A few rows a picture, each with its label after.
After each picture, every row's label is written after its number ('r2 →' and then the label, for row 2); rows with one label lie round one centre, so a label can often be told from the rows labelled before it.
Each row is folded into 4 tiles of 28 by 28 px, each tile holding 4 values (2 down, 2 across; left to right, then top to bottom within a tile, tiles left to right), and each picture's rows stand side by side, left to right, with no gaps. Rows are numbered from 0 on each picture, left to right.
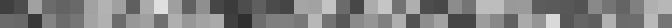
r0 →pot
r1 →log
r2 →pot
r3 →log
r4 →log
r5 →pot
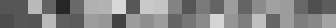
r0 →pot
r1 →log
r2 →log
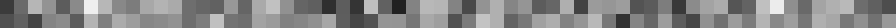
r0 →pot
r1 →log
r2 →log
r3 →pot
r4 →log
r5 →log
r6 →pot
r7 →log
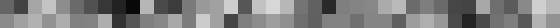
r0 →log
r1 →pot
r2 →log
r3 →log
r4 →pot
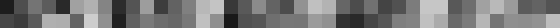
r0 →pot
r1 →pot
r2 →pot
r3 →pot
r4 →log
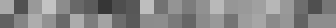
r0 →log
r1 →pot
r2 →log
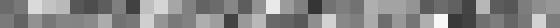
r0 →log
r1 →log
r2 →log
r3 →log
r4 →pot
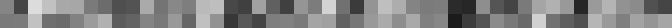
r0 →log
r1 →pot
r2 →pot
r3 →log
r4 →pot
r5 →log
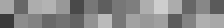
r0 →log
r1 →log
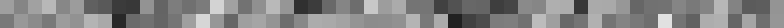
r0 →log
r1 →pot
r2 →log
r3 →log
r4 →pot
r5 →log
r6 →log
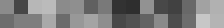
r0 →log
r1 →pot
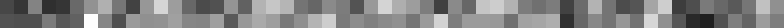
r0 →pot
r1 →log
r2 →log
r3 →log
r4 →log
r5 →pot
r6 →pot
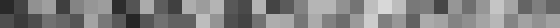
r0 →pot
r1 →pot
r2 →pot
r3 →log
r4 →log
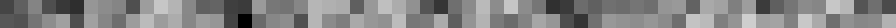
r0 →pot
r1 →log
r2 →pot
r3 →log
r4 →log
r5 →pot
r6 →log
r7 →log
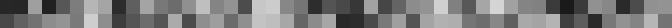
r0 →pot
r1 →pot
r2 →log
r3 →pot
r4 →log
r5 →pot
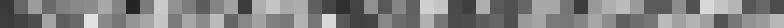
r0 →pot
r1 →log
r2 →log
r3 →pot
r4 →pot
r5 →log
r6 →log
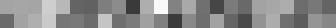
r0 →log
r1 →log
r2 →log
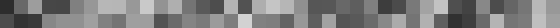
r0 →pot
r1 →log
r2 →log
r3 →pot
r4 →pot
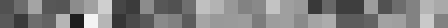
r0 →pot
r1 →pot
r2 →log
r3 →pot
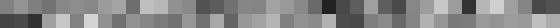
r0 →pot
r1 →log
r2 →log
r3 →pot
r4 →log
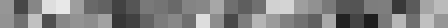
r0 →log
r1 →pot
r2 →log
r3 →pot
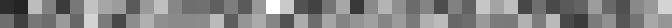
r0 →pot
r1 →log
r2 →log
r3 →log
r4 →log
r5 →pot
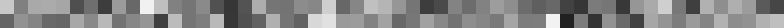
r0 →log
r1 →log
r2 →pot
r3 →log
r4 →log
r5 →pot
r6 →log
